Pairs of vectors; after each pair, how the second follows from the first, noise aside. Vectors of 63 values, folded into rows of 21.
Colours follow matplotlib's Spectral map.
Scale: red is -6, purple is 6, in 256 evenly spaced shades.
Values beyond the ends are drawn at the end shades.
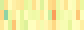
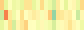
negated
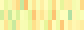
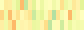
negated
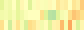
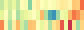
scaled up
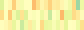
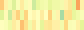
negated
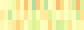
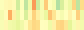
negated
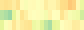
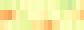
negated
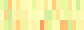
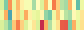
scaled up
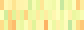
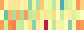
scaled up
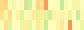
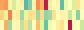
scaled up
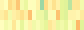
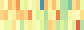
scaled up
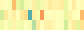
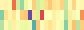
scaled up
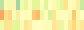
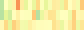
sign-scrambled
